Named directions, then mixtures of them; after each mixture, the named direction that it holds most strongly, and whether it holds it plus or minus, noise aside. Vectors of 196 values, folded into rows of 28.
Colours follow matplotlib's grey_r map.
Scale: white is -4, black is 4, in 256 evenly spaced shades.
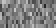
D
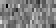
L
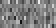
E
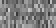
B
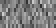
D, minus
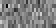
L, plus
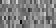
E, plus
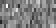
L, minus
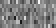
E, plus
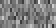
E, plus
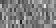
D, minus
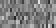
E, plus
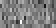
E, minus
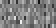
E, minus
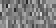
D, minus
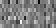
E, minus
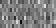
E, plus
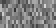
D, minus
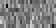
L, plus
